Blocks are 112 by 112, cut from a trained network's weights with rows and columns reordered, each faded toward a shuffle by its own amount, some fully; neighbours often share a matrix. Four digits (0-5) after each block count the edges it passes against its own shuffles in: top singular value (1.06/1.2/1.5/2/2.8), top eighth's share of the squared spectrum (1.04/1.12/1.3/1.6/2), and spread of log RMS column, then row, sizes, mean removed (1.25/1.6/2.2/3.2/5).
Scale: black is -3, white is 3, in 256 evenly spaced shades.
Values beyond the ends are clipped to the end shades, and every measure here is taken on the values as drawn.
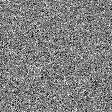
0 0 0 0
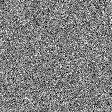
0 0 0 0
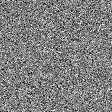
0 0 0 0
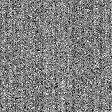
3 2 0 1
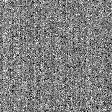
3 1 0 0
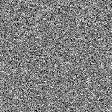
3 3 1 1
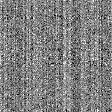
4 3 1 3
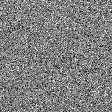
0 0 0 0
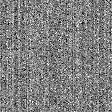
3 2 0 2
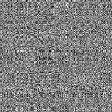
4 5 3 3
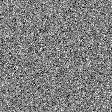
0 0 0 0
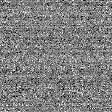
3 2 2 1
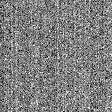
3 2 0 1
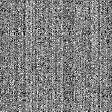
4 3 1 3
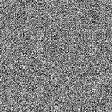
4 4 2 1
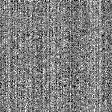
4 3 1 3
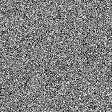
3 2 0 0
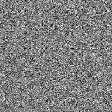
3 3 1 2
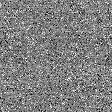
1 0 0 0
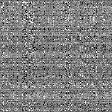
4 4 4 2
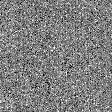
1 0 0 0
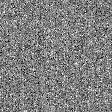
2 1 0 0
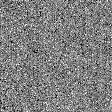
1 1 0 0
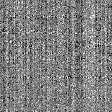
4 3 1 3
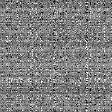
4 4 4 2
